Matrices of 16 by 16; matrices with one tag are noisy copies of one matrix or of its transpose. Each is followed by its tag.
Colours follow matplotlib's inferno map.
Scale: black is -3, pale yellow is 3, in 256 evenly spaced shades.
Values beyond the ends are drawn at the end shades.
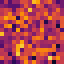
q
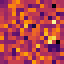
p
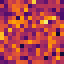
q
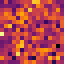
q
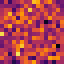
q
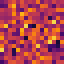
p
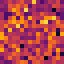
q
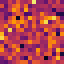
q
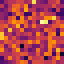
q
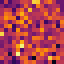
q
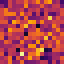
p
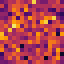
q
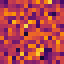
p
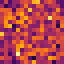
q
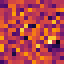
p
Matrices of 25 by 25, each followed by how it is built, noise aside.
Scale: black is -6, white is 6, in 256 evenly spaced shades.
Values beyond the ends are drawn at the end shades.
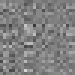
low rank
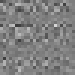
low rank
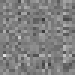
low rank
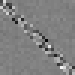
banded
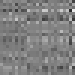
low rank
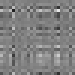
low rank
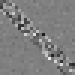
banded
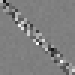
banded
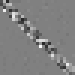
banded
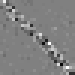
banded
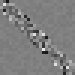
banded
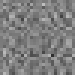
low rank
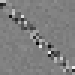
banded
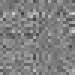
low rank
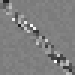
banded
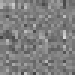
low rank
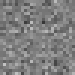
low rank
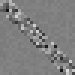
banded
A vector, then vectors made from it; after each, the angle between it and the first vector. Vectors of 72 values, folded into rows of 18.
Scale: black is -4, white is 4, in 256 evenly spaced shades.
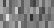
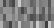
partly aligned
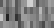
partly opposed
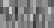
partly opposed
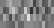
orthogonal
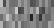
nearly parallel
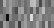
nearly opposite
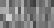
partly aligned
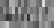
partly opposed
